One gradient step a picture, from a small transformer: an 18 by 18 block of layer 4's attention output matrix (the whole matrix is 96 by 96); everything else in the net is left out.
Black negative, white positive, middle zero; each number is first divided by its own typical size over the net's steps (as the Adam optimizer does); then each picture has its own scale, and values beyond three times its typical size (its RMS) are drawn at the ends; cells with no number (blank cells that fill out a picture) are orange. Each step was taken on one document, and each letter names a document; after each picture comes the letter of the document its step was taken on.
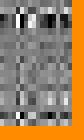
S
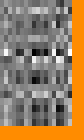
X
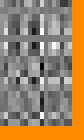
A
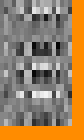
X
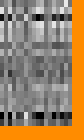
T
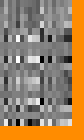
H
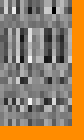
H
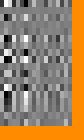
S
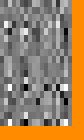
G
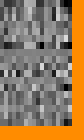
A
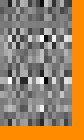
H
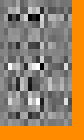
A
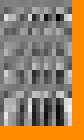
X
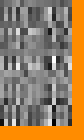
H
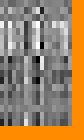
A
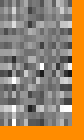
A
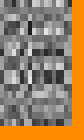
X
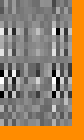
H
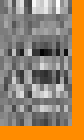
X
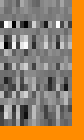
S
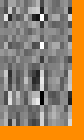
A
